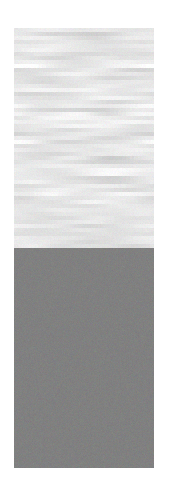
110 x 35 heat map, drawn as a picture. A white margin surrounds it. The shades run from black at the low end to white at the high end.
The table splits into 2 rows of 1 panel. Panel 1,1: very high, streaked across, faint in contrast. Panel 2,1: middling, flat.
